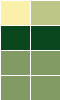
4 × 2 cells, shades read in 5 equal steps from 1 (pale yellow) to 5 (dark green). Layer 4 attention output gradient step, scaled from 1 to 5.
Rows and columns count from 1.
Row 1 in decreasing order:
2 1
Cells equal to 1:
1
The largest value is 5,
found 2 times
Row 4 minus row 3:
0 0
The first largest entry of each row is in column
2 1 1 1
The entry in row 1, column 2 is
2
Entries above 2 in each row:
0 2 2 2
